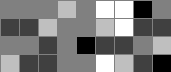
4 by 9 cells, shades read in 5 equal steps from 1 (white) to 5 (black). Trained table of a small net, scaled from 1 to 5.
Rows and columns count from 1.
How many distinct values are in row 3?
4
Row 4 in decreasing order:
5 4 4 4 3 3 2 2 1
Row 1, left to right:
3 3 3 2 3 1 1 5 3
